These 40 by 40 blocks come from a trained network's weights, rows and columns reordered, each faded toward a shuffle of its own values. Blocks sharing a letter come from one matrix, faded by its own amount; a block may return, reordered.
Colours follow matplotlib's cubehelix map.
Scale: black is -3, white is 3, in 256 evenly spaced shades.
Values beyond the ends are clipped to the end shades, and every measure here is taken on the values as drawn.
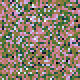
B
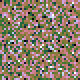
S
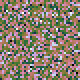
B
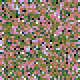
S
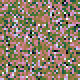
S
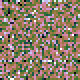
S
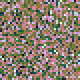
B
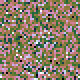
S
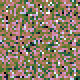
S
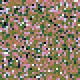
S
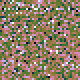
S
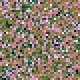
B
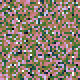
B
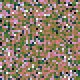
S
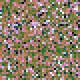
S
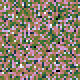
B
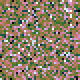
S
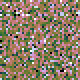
S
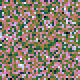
B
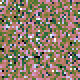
S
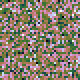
B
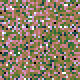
S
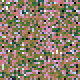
S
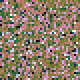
S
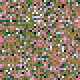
S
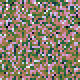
B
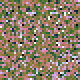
S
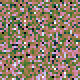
S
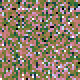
S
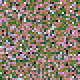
B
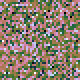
B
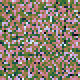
B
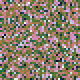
B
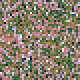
B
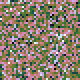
B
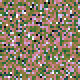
S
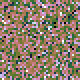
S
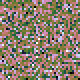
B
